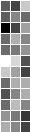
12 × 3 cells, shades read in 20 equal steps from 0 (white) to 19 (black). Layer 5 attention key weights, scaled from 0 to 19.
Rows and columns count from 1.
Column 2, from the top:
14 9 14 6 10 3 7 6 9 5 10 9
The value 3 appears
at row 6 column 2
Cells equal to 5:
1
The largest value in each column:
19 14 15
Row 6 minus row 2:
-12 -6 2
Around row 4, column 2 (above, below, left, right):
14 10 11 9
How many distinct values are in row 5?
3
